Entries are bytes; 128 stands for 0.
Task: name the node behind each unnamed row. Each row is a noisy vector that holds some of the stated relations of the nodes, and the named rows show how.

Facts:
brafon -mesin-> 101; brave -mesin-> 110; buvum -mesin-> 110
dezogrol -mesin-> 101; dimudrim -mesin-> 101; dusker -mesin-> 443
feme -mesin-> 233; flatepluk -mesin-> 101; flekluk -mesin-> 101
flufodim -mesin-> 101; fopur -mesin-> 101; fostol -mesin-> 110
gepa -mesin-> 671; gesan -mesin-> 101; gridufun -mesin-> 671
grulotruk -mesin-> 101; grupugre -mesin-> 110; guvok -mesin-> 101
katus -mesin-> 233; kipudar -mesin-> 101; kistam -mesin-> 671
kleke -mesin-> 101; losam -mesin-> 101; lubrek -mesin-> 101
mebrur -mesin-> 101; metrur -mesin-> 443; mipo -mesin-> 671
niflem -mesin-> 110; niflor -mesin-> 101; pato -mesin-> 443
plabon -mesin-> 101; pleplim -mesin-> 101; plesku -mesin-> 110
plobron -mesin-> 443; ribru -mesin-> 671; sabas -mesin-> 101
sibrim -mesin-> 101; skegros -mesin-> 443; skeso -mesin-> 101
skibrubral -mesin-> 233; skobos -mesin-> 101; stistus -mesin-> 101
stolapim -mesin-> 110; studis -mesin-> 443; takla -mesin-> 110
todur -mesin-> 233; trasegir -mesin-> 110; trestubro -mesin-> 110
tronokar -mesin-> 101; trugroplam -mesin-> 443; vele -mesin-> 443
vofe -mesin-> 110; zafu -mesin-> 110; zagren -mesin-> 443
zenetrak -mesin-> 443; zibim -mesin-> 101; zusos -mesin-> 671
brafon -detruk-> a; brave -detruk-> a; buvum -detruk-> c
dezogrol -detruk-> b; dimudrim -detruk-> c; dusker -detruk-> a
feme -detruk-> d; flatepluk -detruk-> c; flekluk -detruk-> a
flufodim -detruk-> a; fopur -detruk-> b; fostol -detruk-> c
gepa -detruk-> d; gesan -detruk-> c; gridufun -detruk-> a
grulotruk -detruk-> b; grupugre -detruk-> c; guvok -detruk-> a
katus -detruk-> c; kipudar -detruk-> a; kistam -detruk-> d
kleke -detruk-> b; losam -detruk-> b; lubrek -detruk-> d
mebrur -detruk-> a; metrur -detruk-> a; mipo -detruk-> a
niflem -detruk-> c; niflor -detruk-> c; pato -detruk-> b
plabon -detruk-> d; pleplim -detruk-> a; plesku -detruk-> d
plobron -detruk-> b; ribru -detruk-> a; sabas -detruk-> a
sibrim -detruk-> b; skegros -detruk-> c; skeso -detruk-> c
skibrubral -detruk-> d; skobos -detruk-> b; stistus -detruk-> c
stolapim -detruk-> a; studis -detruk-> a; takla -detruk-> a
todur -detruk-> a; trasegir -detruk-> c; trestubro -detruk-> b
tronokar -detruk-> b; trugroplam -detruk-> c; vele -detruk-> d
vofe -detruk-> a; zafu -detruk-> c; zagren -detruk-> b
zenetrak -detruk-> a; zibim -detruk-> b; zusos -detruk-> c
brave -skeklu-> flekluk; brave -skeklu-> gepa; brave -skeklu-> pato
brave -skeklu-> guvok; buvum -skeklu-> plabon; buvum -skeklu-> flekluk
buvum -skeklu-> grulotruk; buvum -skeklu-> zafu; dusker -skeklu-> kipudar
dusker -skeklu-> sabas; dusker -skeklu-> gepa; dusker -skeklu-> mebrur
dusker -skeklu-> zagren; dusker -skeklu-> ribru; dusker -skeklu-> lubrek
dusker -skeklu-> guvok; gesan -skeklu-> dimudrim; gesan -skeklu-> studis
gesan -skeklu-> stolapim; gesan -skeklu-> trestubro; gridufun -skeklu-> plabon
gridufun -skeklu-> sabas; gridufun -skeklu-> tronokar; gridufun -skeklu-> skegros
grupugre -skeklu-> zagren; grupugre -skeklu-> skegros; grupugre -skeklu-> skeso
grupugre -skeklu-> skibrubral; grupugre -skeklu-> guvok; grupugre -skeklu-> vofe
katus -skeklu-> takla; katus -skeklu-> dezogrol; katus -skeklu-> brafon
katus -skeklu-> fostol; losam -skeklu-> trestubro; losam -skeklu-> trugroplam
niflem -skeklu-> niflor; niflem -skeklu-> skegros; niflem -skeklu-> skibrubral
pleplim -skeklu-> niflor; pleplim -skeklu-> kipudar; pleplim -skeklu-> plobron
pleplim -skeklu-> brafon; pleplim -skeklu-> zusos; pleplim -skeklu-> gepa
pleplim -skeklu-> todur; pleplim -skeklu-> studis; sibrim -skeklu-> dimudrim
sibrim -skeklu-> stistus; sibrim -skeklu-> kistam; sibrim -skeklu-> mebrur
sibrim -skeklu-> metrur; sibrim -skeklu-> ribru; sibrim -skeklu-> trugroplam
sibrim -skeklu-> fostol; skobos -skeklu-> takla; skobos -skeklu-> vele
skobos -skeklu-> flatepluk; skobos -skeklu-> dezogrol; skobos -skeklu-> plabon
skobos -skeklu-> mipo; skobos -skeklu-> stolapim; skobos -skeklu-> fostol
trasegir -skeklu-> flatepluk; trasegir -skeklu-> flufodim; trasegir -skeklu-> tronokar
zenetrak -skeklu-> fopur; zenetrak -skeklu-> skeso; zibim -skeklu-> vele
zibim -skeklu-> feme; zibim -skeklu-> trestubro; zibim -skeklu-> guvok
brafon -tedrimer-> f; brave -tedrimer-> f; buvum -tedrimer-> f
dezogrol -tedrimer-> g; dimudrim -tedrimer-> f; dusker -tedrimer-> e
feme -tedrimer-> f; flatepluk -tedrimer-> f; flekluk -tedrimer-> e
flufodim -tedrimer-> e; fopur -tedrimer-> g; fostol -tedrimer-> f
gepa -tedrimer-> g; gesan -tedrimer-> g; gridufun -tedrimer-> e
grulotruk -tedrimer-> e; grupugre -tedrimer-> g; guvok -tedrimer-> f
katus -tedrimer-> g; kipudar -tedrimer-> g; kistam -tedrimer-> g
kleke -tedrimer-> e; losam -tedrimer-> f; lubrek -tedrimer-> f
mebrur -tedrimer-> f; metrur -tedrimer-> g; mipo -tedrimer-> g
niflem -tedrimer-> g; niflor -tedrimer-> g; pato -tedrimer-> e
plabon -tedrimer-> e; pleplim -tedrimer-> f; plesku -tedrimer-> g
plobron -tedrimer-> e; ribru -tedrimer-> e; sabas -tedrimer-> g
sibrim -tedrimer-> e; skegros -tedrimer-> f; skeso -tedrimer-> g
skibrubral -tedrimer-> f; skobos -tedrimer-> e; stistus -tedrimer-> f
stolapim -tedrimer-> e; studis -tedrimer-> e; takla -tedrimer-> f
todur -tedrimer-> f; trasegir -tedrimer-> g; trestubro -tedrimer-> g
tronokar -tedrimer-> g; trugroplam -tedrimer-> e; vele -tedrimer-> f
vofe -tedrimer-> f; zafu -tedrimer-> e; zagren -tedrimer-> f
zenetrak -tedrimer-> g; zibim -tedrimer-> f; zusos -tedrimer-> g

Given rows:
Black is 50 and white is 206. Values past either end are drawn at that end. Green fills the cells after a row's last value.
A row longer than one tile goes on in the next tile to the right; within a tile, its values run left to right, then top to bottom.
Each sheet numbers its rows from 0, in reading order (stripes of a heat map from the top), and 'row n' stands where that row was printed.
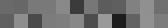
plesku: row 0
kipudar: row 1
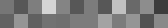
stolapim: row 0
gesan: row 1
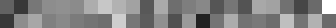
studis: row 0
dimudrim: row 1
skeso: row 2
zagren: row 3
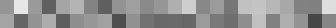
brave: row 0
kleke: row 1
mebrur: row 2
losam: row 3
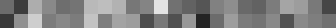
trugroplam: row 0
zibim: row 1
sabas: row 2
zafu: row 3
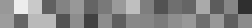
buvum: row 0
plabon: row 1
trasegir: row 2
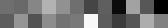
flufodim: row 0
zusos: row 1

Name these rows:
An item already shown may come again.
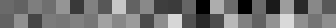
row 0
plesku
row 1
gesan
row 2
gepa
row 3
katus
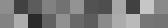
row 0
tronokar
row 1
dusker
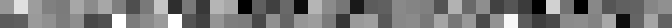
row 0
lubrek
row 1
feme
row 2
gridufun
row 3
zenetrak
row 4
metrur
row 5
gesan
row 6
mipo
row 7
fopur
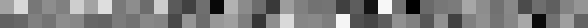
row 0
guvok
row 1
guvok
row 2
zenetrak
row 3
trugroplam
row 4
ribru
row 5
flekluk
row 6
fopur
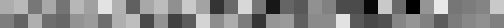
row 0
takla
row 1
pleplim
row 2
skegros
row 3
metrur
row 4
kistam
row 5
vofe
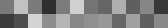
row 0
skibrubral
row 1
trasegir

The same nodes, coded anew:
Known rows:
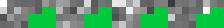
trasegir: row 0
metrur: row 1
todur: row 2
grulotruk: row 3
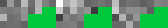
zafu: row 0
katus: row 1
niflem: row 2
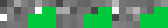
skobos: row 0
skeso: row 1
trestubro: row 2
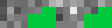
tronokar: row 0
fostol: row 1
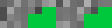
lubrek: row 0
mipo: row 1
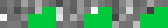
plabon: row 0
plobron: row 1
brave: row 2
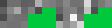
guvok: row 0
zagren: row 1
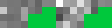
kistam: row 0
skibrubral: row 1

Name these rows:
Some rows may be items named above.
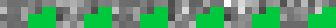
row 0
kistam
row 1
takla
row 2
kistam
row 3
brave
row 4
feme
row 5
zafu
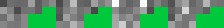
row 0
fopur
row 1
pleplim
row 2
vele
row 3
brave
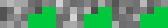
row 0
takla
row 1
skegros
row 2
gepa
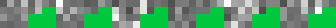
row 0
zafu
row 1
trasegir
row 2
zenetrak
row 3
tronokar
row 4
skibrubral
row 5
stolapim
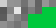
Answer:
buvum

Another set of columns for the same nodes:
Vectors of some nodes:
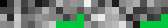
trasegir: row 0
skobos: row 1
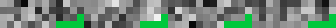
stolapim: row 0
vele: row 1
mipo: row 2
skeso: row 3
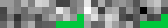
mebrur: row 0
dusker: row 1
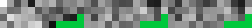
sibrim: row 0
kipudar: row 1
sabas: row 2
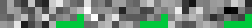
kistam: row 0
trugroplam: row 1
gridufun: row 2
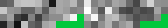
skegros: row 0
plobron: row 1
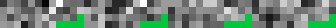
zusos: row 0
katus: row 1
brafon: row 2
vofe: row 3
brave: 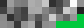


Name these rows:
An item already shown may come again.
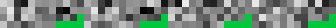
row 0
ribru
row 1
gridufun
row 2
zenetrak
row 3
plabon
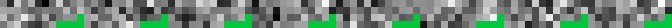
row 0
metrur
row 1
zafu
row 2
vofe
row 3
buvum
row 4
plesku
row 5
vele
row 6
gepa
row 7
brave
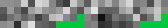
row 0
pleplim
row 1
todur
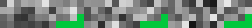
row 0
feme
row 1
pleplim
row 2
kistam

